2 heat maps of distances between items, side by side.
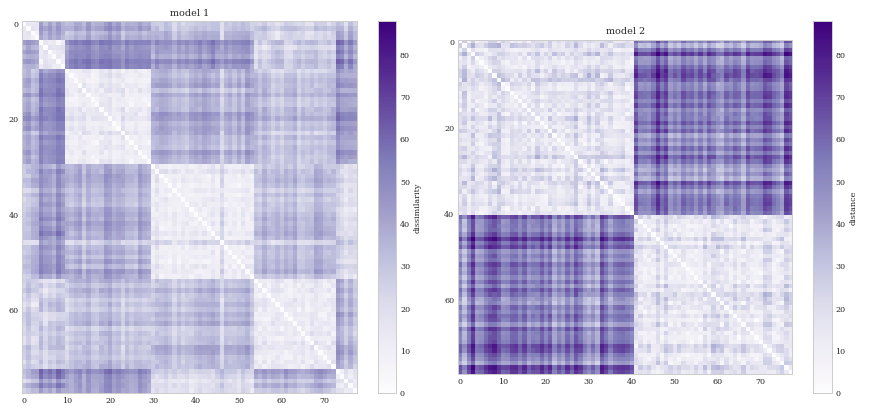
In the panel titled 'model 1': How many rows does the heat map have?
78
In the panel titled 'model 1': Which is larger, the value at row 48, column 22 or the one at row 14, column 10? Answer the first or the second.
the first
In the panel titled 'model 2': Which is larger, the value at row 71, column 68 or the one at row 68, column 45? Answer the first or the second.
the first
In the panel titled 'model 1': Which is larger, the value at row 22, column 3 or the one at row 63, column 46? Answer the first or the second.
the first
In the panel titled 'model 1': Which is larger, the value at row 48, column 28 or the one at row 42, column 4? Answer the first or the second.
the second
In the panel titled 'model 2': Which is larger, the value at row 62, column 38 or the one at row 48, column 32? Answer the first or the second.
the first
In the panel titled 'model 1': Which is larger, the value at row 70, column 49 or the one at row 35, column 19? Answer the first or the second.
the second
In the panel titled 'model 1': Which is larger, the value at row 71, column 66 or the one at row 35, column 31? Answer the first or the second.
the second
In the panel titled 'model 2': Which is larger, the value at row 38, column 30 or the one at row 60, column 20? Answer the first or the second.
the second
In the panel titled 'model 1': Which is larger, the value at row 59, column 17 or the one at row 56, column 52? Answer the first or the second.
the second
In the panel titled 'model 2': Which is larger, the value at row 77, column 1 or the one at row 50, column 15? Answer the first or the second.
the second
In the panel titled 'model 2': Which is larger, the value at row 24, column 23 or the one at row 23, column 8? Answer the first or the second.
the second
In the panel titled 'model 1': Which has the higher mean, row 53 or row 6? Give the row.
6
